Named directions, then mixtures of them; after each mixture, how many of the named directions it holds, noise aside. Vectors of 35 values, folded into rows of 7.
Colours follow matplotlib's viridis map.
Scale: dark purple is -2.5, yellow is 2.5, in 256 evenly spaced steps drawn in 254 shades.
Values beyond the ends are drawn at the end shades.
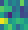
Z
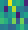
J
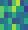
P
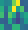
three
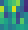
three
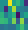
one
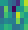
two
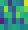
two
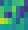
three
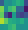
three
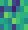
one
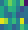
two
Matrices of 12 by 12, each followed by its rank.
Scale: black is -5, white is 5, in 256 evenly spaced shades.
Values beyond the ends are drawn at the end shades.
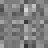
two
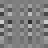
one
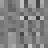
two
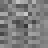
two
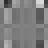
one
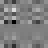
one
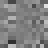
two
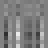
one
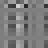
one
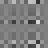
one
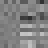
two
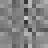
two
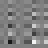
one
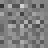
two
